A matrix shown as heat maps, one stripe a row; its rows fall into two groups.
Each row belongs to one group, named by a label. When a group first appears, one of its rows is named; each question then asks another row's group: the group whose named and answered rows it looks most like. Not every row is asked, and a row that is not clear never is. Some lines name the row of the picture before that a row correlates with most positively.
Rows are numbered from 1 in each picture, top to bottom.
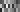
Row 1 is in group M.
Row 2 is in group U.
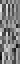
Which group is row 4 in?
U
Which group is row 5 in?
U
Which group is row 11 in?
U
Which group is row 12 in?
M
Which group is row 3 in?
U
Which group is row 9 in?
U
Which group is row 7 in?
M
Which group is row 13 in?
M
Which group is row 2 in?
U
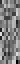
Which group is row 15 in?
U
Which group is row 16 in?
M
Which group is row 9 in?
U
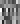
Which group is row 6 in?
U
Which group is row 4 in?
U
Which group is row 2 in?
M
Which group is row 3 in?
U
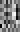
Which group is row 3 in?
M
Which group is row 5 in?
M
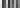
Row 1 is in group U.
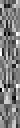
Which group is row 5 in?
U
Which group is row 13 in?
U
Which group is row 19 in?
U
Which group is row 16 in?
M
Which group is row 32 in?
M
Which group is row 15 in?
U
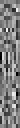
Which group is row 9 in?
M
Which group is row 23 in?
M
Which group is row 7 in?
M
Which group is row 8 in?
U
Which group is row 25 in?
M
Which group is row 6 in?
M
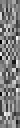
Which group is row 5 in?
U
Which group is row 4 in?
U
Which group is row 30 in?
U
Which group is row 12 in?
U
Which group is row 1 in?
M
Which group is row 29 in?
M
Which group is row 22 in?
M
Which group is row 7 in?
M
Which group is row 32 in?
M
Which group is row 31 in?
M
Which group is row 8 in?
U
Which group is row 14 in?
U
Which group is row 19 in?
U
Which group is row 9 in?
M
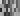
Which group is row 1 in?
U
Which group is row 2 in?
M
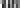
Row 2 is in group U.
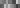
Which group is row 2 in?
M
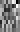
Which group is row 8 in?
U
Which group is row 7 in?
U
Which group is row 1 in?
M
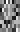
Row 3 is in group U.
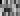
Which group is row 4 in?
U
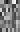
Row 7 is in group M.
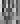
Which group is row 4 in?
U
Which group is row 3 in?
U
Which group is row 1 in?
U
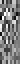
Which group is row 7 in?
U
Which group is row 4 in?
M
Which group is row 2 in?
M
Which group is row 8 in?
U
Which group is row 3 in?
U
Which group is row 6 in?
M
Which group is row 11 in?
U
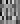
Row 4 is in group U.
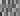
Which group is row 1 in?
U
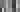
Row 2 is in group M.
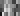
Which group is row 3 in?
M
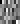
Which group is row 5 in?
M
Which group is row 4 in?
U
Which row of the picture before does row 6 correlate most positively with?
1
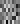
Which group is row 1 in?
U
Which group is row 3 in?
U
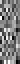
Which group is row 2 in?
M
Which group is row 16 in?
M
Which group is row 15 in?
M
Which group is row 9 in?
U
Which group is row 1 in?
U
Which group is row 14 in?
U
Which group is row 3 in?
U
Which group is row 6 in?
M
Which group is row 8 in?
M
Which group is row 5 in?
U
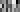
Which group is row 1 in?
M
